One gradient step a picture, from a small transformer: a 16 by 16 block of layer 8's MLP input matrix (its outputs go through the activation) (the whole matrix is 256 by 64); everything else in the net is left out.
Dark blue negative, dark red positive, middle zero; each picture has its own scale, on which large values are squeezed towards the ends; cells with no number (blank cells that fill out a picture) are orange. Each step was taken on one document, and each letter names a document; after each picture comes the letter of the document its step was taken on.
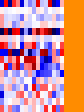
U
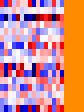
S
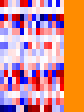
S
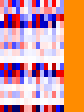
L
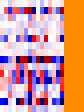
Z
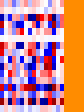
U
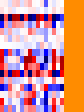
U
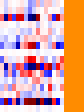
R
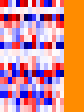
S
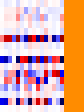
Z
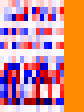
R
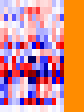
R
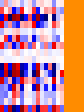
L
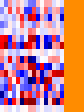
R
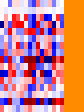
U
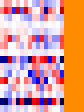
Z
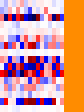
R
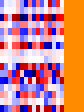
S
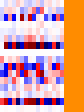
R
